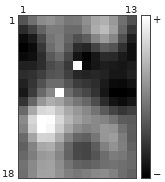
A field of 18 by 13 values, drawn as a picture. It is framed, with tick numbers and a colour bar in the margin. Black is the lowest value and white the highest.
Ninth with the lowest average: middle right. Average level on the scale: 40%. Lone odd cells: 2, each higher than its neighbours. Grain: blotchy. Calmest part: bottom right.
